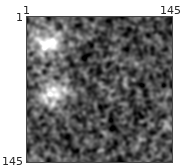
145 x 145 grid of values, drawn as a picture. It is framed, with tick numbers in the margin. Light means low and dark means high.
Two dips sink into the field. The top left is the ninth with the lowest average. The values are skewed, with a long tail toward low values. There are no lone odd cells. No row or column stands out.
